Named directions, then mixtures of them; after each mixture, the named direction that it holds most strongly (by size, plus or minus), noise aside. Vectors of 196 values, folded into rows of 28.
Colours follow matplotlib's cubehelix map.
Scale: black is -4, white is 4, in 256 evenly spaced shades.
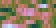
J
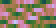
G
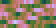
G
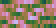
G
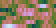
J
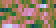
J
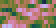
J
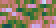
J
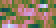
J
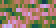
J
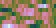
J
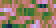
J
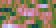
J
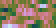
J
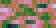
J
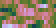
J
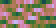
G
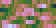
J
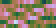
G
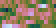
J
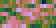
J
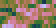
J
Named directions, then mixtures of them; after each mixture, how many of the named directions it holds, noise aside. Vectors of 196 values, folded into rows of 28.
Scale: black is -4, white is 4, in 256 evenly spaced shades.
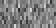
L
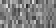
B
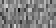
two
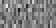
two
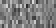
one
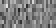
two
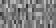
two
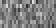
one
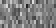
one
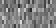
two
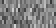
one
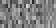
one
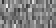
two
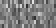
one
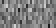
two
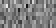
two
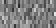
one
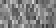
two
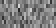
one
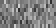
one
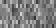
two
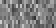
two
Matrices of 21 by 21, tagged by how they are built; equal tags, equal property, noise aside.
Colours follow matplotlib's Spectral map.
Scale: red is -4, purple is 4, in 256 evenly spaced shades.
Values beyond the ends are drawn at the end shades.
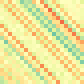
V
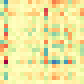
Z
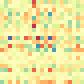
Z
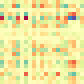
Z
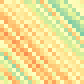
V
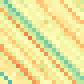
V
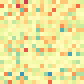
Z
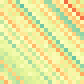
V
